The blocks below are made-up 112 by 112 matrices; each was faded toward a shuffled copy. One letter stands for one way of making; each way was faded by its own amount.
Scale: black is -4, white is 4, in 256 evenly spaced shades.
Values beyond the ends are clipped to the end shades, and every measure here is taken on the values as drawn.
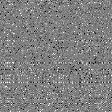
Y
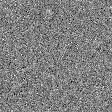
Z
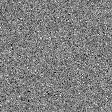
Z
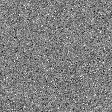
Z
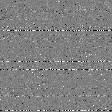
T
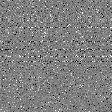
Y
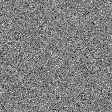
Z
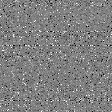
Y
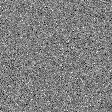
Z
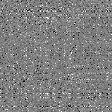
Y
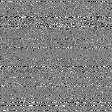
T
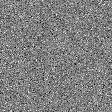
Z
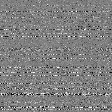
T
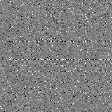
Y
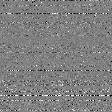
T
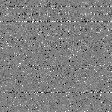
Y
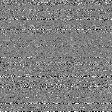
T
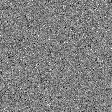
Z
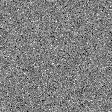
Z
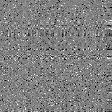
Y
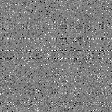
Y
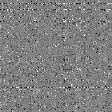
Y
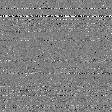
T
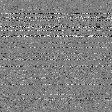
T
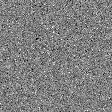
Z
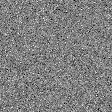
Z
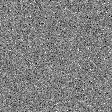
Z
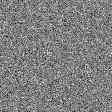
Z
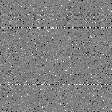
Y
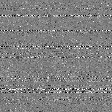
T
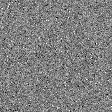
Z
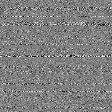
T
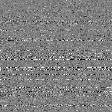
T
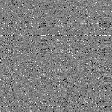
Y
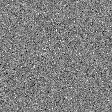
Z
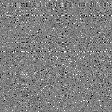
Y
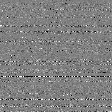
T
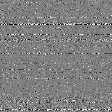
T
